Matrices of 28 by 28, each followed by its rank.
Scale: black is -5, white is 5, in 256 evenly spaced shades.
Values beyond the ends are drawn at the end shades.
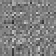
five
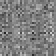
five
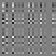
one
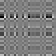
one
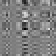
two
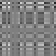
one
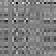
two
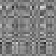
two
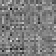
five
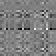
two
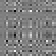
two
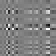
one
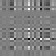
one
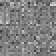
five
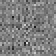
five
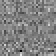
five
